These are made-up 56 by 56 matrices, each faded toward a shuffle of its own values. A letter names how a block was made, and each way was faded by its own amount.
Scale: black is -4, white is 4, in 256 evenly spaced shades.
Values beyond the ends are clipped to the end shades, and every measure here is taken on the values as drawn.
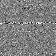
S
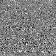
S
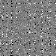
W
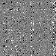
W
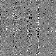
W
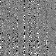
W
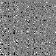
W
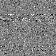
S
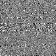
S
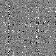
W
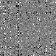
W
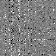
W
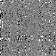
W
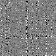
W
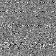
S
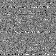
S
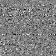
S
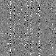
W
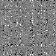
W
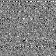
S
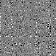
W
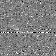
S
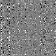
W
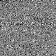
S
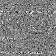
S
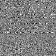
S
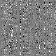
W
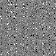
W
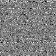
S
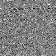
S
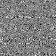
S
